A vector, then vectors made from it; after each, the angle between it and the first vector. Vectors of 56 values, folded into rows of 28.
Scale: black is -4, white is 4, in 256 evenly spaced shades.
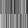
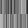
nearly parallel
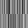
orthogonal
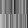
nearly parallel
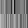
nearly parallel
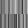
partly opposed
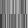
nearly opposite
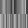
nearly parallel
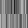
nearly parallel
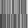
nearly opposite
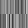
partly opposed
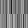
partly aligned
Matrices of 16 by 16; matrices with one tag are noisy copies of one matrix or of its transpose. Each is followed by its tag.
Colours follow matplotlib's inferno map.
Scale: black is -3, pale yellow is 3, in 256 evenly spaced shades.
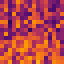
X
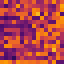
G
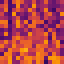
X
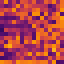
G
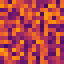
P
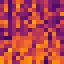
X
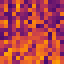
X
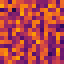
P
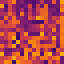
G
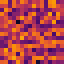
P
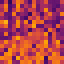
X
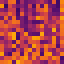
G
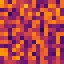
P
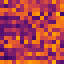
G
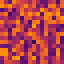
P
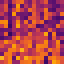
X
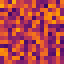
P
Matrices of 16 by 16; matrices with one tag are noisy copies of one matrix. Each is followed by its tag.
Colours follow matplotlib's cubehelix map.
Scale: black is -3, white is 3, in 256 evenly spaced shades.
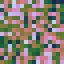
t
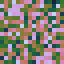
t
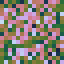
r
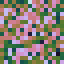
r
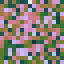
r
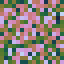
r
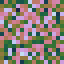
r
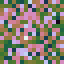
r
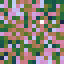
t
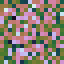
r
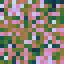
t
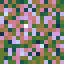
r
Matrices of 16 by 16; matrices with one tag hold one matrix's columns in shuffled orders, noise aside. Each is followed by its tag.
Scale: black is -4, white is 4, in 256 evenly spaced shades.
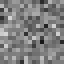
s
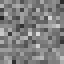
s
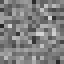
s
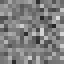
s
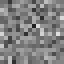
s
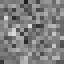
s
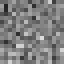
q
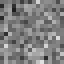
q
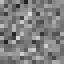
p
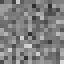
q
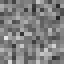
q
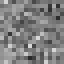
q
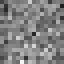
q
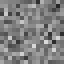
p
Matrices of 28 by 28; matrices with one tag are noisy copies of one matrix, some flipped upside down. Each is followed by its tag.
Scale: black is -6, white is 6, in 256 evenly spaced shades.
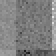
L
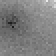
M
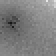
M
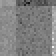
L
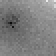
M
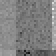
L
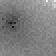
M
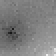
M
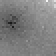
M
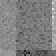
L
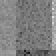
L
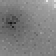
M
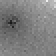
M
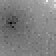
M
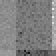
L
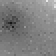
M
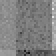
L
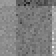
L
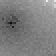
M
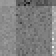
L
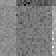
L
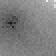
M
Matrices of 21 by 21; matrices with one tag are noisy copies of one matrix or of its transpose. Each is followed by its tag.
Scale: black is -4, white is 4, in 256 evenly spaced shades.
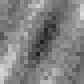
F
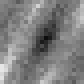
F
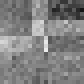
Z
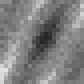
F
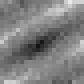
F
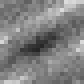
F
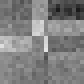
Z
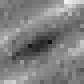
F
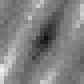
F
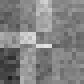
Z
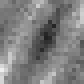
F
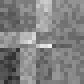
Z
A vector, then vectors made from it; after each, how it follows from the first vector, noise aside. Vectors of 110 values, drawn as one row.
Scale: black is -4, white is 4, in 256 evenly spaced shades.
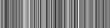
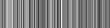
wrapped around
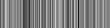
negated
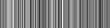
wrapped around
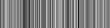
negated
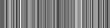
wrapped around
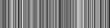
wrapped around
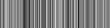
negated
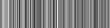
wrapped around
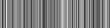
wrapped around
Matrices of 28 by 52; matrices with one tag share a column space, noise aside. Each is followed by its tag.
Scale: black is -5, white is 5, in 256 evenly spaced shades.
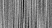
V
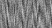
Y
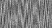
Y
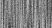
V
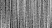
V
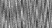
Y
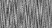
Y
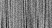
V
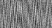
Y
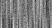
V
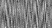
Y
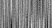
V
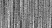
V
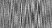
Y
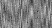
Y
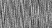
Y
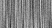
V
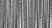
V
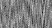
Y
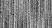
V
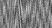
Y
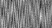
Y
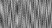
Y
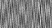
Y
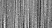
V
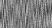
Y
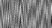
Y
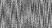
Y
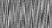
Y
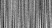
V
